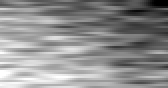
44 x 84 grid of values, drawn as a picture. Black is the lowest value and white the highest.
The grain runs across in streaks. The field climbs toward the bottom left. The ninth with the lowest average is the top right. The bottom left is the ninth with the highest average. Neither half mirrors the other.
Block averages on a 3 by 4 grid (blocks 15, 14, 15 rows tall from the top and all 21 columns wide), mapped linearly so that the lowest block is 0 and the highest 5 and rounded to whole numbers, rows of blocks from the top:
3210 | 4321 | 5432
